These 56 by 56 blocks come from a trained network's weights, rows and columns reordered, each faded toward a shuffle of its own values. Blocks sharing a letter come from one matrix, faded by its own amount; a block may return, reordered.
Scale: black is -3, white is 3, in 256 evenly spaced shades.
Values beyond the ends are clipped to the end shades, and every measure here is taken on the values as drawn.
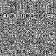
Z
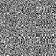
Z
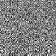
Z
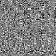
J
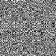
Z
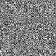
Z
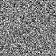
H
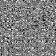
J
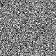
H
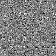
H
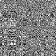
Z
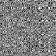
Z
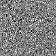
J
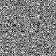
Z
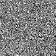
H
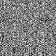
Z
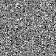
H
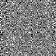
J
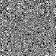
J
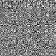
Z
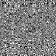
J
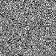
H
